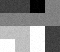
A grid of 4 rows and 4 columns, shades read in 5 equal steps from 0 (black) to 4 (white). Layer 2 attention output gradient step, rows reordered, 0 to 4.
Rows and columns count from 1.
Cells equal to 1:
4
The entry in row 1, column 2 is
1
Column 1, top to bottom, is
1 2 3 4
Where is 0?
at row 1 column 3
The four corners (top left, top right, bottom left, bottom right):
1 2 4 1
